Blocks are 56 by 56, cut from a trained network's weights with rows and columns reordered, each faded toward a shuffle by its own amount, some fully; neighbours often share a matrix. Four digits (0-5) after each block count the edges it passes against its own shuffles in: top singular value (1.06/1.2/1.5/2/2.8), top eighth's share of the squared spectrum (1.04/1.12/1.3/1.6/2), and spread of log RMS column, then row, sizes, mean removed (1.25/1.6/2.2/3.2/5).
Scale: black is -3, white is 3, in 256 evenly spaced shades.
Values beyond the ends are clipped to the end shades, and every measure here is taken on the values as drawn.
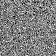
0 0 0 0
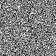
0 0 0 0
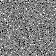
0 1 0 0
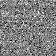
1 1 1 0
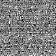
2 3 2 1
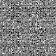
2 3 3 1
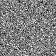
1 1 0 0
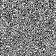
2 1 0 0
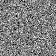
0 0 0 0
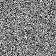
2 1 1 0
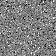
0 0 0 0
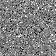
0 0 0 0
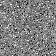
0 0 0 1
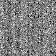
2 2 0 1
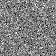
1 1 0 0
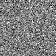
1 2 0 0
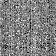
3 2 0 1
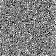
1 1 0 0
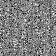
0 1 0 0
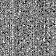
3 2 0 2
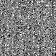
1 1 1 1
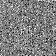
1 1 0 0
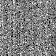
2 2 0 0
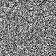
1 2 0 0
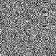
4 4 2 1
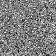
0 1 0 0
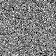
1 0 0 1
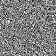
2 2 1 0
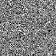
3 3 2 1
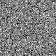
1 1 0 0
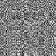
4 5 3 1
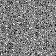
1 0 0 0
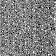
2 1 0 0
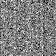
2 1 0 0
